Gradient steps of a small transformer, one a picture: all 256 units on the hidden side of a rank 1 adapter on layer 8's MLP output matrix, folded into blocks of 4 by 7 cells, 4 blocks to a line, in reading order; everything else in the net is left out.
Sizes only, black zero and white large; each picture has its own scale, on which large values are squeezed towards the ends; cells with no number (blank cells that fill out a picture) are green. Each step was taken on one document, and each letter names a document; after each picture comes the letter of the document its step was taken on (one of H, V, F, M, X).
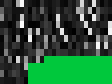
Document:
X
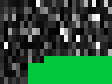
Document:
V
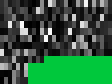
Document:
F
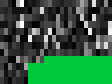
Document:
X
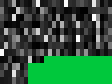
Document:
V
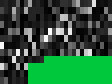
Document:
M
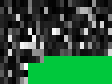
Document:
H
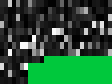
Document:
H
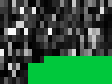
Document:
M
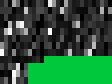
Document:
F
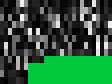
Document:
X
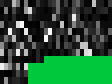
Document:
M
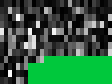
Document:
H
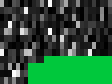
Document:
F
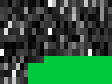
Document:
F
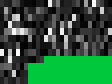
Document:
M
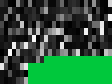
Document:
H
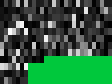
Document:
M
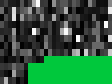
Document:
V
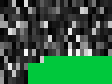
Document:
M
